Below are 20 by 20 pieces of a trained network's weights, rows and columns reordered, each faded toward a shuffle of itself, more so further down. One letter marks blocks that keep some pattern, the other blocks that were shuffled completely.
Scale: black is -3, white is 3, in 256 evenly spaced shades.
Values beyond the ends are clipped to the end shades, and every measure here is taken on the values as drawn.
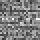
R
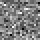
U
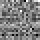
R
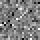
U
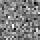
U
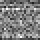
R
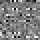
R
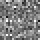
R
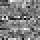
R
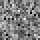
U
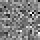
R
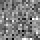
R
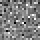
U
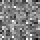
R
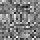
R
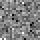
U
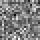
U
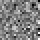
R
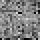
R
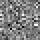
R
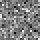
U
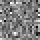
R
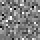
U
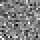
U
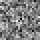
U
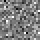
U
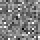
U
